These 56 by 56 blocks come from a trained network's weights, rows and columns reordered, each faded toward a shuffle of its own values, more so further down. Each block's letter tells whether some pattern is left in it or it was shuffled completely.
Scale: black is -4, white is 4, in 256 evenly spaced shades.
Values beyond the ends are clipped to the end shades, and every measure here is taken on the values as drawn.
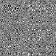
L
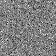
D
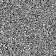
D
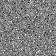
D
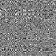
L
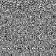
L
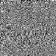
L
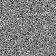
D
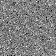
D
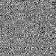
L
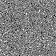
D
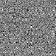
L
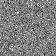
D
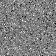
D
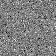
D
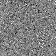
D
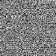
L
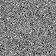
D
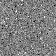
D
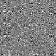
L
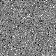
D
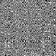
L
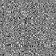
L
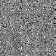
L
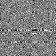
L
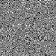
L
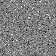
D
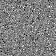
D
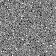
D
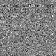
L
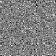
L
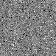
D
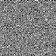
L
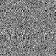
L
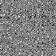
L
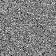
D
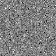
L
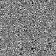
L
